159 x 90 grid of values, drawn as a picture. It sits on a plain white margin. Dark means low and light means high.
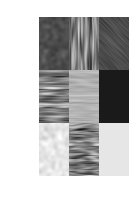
The table splits into 3 rows of 3 panels. Panel 1,1: low, blotchy, faint in contrast. Panel 1,2: middling, streaked downward, strong in contrast. Panel 1,3: low, slanting down to the right, faint in contrast. Panel 2,1: middling, streaked across, strong in contrast. Panel 2,2: high, streaked across, faint in contrast. Panel 2,3: very low, flat. Panel 3,1: very high, blotchy, faint in contrast. Panel 3,2: middling, streaked across, strong in contrast. Panel 3,3: very high, flat.
